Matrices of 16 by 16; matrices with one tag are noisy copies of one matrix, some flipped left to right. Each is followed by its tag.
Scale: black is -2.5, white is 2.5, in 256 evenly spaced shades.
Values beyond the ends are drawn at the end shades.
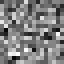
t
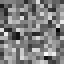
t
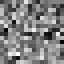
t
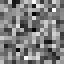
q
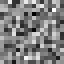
q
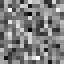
q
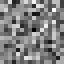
q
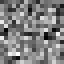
t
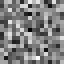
q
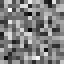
q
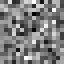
q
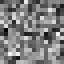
t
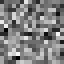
t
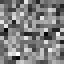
t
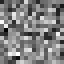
t
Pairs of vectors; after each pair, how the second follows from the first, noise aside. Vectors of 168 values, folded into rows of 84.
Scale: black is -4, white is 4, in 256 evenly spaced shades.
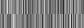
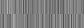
shrunk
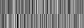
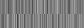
shrunk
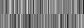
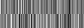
shuffled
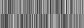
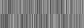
shrunk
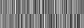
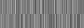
shrunk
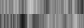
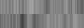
shrunk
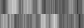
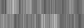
shrunk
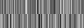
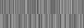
shrunk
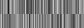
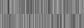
shrunk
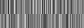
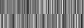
shuffled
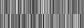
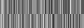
shuffled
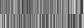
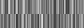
shuffled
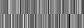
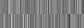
shrunk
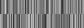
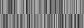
shuffled
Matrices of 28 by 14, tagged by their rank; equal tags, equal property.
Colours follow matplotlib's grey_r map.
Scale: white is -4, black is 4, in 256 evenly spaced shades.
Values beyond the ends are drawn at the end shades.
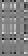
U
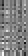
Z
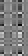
U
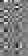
Z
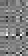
Z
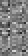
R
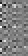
Z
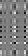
U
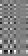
U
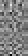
R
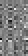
R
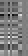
U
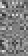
R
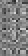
R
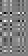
U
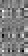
Z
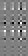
U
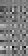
Z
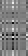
U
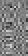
R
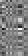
Z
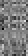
R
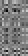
Z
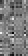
R
